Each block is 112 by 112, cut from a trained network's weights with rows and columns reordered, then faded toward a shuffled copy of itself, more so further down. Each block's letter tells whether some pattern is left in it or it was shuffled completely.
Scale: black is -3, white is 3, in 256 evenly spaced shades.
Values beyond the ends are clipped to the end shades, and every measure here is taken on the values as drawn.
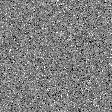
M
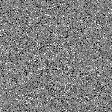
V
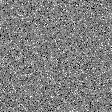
M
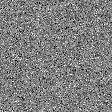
M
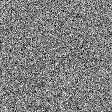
M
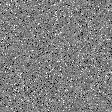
M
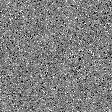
M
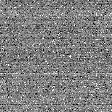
V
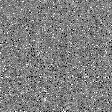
V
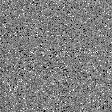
V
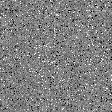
V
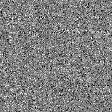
V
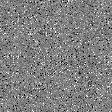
V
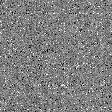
V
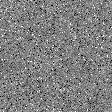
M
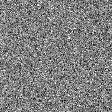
V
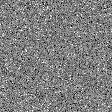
M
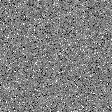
M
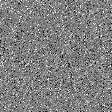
V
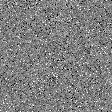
M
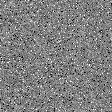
M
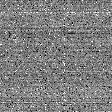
V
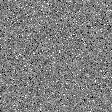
M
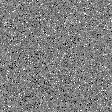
M
